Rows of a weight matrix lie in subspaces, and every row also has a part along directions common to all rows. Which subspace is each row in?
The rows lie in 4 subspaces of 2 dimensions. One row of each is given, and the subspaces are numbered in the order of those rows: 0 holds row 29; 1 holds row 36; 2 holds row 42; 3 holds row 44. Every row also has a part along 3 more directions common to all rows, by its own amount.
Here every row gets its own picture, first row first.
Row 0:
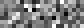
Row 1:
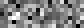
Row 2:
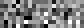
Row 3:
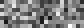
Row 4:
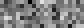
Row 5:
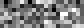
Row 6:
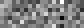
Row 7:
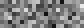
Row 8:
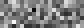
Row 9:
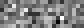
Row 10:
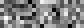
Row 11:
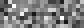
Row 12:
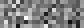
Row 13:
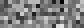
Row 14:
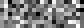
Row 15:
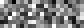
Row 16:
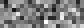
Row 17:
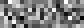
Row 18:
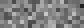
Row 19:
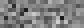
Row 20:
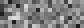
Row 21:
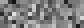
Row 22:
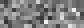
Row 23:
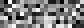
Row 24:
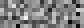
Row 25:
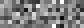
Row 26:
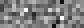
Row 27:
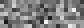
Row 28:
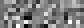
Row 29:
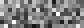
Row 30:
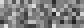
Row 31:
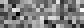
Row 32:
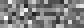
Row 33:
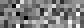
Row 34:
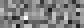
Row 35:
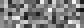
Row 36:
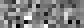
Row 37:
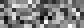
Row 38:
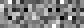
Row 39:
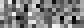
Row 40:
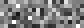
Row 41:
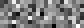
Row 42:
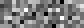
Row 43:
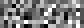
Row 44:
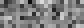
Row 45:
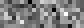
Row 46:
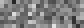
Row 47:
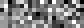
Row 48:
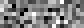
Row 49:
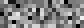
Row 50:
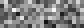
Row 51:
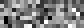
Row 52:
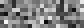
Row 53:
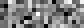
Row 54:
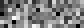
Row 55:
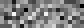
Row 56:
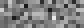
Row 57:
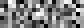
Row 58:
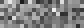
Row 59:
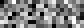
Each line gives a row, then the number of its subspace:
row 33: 1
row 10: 3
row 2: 1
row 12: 1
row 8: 0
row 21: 0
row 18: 2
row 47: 1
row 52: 3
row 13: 2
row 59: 0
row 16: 3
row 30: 0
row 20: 0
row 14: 1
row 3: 3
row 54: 0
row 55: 2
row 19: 2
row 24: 1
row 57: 1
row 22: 3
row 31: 3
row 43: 1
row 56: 1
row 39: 0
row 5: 3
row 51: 3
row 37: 3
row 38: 2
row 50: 3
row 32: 2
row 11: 2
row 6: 2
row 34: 1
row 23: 2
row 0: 2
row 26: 2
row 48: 2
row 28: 1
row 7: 2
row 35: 1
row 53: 1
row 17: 0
